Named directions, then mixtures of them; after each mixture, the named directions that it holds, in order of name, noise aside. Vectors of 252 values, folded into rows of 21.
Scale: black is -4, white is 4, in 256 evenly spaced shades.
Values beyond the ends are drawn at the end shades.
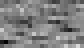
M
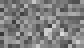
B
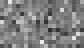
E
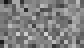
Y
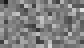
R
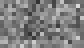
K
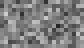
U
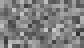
U, Y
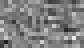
B, E, M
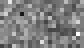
E, U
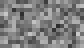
U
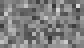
K, U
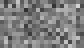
K, Y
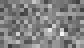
B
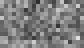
K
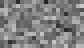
M, U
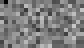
E, R, Y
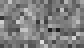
E, K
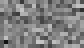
M, R, Y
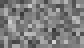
U, Y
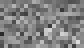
B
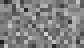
Y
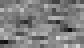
M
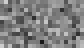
E, Y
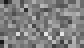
B, Y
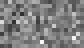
B, E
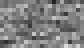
K, M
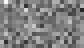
K, R, Y
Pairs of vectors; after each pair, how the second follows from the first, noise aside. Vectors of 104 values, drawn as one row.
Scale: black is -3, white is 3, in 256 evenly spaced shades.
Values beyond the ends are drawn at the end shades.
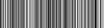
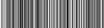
wrapped around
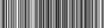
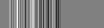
partly zeroed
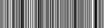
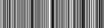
wrapped around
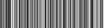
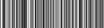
wrapped around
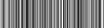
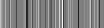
partly zeroed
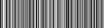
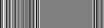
partly zeroed
